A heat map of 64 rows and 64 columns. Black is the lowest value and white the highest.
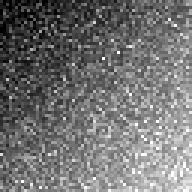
Values rise toward the bottom right. The bottom right is the ninth with the highest average. The texture is fine-grained noise. Neither half mirrors the other.
